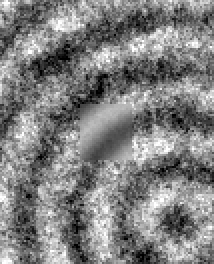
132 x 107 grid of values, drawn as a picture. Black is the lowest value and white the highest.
Rings: centred on the bottom right. Slope: none. Odd patch: calmer, in the centre. Seam: none. Odd rows or columns: none. Calmest part: centre.
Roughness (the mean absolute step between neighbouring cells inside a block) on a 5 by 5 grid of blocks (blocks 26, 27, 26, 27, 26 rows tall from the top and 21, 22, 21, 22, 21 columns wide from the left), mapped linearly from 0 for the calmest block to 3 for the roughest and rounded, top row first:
33333 / 33333 / 33033 / 33333 / 33333
